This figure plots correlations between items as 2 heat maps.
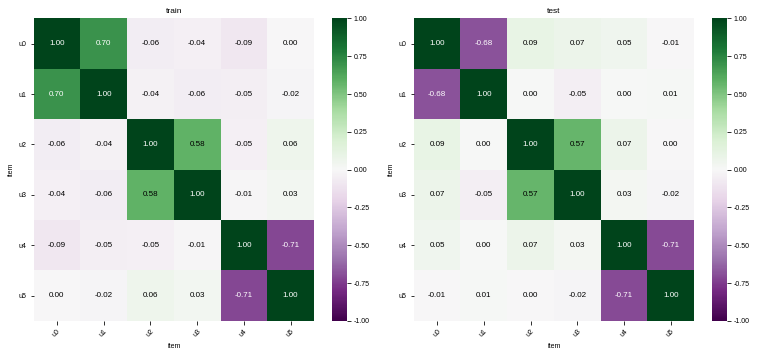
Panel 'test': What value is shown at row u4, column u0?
0.05
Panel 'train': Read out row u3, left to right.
-0.04 -0.06 0.58 1.00 -0.01 0.03
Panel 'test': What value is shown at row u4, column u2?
0.07
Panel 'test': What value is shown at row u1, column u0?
-0.68
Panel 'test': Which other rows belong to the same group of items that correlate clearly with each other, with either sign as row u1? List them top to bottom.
u0
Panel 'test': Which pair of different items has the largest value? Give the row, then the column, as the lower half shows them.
u3, u2
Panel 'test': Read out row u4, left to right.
0.05 0.00 0.07 0.03 1.00 -0.71
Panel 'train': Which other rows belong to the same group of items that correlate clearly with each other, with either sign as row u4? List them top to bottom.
u5
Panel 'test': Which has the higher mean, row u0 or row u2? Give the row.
u2
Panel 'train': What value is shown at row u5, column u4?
-0.71
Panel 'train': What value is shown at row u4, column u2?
-0.05
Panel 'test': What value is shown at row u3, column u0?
0.07
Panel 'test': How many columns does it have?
6
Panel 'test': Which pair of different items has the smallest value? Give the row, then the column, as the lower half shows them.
u5, u4
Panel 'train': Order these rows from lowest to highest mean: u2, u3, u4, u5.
u4, u5, u2, u3
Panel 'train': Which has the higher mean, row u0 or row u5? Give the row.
u0
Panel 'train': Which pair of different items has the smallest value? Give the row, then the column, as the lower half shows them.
u5, u4
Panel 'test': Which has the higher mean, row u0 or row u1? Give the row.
u0
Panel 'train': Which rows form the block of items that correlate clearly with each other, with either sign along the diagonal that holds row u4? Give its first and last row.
u4 to u5
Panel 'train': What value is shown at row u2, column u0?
-0.06
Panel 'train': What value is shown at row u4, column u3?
-0.01
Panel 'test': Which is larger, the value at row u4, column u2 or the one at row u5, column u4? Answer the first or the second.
the first
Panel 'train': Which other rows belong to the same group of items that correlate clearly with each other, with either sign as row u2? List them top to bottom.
u3
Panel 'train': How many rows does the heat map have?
6
